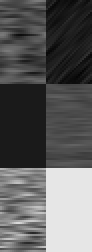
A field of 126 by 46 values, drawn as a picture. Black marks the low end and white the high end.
The table splits into 3 rows of 2 panels. Panel 1,1: low, streaked across. Panel 1,2: very low, slanting up to the right, faint in contrast. Panel 2,1: very low, flat. Panel 2,2: low, streaked across, faint in contrast. Panel 3,1: middling, streaked across, strong in contrast. Panel 3,2: very high, flat.
